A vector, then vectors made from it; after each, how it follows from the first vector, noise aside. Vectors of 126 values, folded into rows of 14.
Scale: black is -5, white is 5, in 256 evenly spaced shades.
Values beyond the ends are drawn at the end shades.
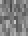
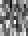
scaled up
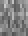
wrapped around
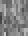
wrapped around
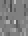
partly zeroed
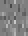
partly zeroed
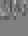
partly zeroed
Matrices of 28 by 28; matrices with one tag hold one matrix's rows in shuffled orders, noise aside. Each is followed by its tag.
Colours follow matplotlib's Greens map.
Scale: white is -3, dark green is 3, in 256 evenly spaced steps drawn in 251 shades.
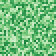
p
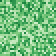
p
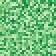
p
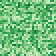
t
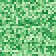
t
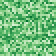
t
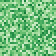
p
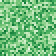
p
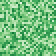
p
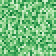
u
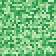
t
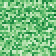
t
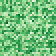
t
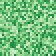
p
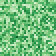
p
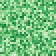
p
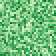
p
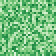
u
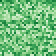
t
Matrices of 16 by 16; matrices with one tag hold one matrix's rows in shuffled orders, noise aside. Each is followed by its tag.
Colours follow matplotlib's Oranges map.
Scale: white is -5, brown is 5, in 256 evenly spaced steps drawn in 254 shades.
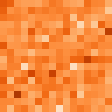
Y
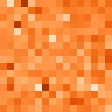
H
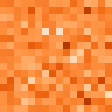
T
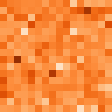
Y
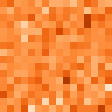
T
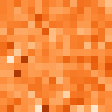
H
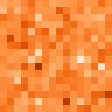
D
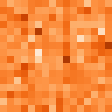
D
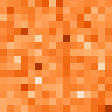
D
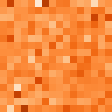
H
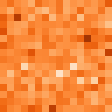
Y
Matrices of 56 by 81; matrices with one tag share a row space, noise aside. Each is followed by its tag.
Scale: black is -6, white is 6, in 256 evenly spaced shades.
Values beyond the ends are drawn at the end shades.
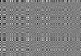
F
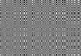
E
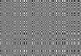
E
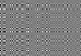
F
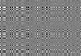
F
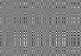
E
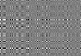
F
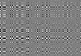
F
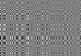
F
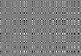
E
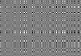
E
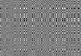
E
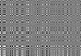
F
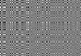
F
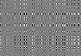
E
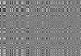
F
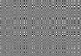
E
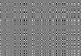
E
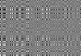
F
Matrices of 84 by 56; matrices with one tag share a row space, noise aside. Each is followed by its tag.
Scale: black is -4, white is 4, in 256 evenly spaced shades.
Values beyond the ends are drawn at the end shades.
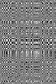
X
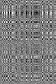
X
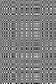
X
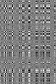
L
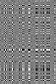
L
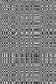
X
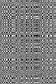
X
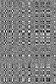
L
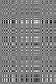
X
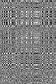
X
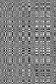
L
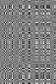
L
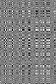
L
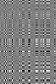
L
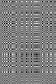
X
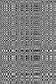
X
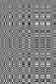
L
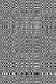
X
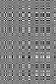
L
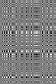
X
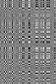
L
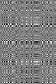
X
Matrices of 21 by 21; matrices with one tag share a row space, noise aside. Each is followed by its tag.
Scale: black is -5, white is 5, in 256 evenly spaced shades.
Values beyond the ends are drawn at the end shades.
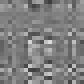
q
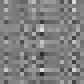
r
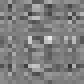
q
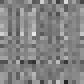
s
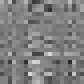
q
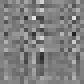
r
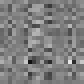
q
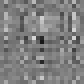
r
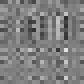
s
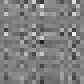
r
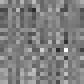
s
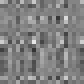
s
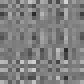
s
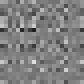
s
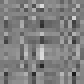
r
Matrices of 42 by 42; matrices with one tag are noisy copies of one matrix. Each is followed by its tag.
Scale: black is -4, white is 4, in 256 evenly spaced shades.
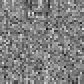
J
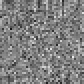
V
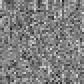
V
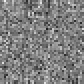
J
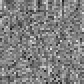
V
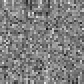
J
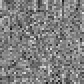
V
